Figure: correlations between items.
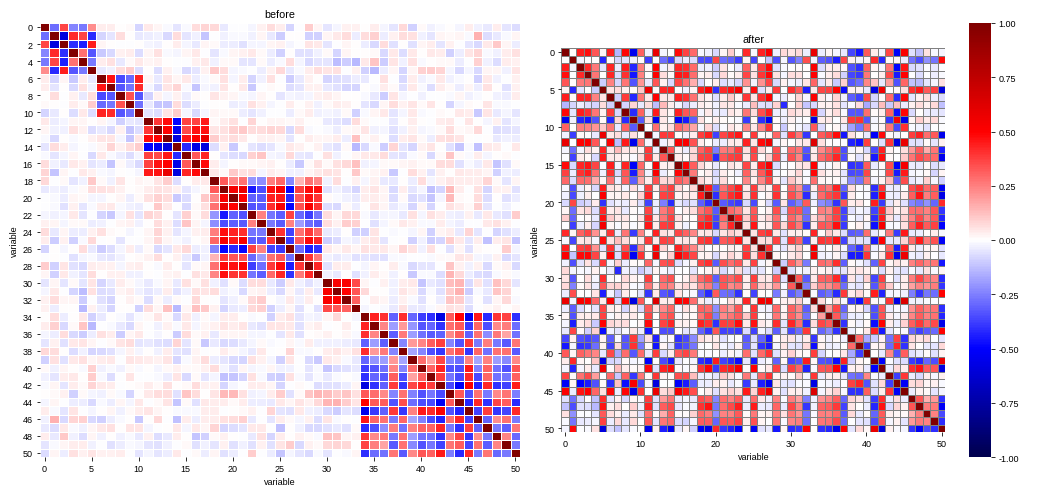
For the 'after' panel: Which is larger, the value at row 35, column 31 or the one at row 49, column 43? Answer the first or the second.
the first
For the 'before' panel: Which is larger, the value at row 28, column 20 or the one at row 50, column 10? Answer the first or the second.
the first
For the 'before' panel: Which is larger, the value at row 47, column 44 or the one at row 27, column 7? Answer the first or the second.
the second
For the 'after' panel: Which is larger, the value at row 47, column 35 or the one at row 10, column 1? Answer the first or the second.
the first
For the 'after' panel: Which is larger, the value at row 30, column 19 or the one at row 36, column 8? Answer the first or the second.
the first
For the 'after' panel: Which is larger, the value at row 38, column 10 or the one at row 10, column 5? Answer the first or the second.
the second
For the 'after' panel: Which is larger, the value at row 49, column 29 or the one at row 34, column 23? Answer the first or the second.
the second
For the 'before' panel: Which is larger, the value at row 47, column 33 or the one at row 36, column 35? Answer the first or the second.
the second
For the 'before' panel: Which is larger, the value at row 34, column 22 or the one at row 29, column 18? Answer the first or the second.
the second
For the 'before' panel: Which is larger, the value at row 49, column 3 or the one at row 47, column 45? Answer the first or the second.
the second
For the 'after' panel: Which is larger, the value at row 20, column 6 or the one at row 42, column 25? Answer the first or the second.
the second
